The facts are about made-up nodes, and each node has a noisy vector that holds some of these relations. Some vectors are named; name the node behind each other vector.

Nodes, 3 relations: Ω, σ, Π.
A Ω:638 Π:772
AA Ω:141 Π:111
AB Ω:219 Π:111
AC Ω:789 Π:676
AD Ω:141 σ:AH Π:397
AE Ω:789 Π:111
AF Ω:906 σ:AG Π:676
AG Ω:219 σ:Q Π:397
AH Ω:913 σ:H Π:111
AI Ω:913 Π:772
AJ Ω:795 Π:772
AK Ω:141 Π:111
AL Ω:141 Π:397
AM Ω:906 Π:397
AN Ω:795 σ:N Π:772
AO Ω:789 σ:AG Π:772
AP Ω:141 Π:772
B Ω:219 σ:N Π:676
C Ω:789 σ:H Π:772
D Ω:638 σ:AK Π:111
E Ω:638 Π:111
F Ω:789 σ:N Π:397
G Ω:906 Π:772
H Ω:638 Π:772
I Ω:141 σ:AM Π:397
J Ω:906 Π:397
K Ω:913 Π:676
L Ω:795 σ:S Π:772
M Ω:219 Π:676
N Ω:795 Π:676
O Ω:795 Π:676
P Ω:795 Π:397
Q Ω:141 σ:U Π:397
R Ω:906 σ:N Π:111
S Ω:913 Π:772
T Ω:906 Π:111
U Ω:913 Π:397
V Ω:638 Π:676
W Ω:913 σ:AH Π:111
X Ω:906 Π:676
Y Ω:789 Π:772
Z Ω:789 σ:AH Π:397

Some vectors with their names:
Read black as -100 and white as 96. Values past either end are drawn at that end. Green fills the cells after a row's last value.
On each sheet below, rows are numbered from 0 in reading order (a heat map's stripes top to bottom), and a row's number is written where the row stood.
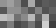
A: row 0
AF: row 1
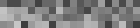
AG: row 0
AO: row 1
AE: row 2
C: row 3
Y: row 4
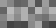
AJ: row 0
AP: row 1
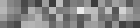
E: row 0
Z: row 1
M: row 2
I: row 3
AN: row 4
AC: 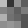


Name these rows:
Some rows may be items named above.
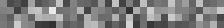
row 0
T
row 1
P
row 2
K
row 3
C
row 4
X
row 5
N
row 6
V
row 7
B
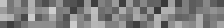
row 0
V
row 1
AB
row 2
T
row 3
F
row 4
AP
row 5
G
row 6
AE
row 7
W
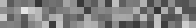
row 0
M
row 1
Q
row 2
AH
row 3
C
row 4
O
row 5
X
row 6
R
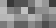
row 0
U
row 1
H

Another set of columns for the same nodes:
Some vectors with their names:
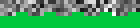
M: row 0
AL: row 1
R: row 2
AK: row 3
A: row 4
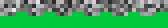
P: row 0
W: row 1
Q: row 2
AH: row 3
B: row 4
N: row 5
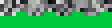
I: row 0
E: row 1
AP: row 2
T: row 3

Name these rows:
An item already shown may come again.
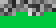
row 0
Q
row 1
Y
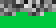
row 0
AG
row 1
U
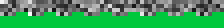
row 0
AP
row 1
A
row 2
AO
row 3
AB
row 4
F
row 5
Y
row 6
G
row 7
AO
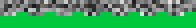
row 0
X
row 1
F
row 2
AC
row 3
AO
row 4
AE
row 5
C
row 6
K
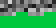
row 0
AF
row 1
Z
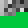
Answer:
V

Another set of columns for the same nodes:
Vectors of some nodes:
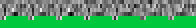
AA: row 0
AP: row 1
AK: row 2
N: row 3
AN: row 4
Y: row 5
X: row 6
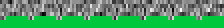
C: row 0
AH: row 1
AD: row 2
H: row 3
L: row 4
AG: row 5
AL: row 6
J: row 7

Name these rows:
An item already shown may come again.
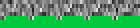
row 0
C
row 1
AP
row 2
AF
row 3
AF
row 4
P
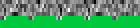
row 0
AB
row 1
AO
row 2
Q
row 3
U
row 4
C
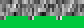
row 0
AE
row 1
AB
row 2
V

